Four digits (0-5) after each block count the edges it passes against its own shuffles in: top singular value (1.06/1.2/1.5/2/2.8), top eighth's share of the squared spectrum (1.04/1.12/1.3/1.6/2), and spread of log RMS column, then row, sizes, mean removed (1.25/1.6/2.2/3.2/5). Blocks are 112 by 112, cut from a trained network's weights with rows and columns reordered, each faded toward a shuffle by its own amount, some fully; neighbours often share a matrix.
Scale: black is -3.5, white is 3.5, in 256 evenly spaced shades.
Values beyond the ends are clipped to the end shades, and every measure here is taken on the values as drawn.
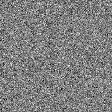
2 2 1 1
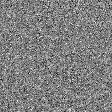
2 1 0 0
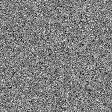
0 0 0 0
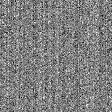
3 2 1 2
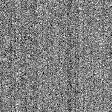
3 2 0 1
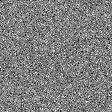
0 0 0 0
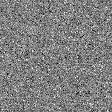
0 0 0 0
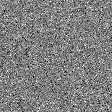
0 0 0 0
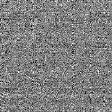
3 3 3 1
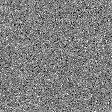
0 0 0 0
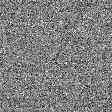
1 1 0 0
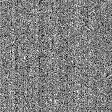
3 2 0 1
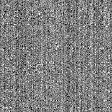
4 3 1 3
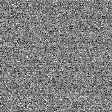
2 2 2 0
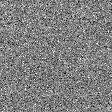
1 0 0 0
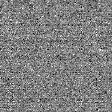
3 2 2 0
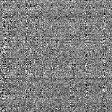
3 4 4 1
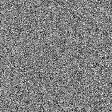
1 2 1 1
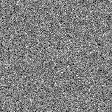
2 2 0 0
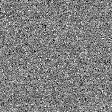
1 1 1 0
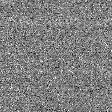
1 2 1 0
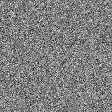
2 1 0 0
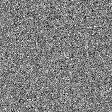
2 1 0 0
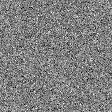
1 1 0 0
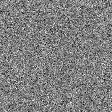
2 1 0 0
